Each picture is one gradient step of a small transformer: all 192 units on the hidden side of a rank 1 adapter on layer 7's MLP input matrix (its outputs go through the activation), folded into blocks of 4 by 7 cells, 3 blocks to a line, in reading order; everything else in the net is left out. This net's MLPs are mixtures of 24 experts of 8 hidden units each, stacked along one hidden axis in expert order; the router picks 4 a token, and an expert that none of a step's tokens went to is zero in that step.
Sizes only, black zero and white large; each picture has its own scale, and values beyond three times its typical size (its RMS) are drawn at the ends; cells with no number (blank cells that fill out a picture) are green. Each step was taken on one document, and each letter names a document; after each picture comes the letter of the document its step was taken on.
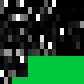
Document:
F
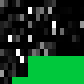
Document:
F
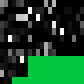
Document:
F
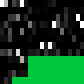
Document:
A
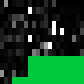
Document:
A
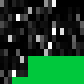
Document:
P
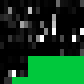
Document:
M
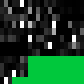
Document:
P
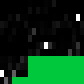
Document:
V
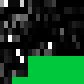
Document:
A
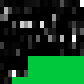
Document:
M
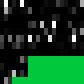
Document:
M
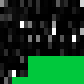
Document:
M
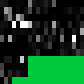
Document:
P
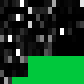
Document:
F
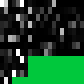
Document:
F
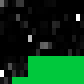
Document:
V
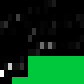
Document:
V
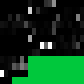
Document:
V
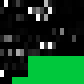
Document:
F
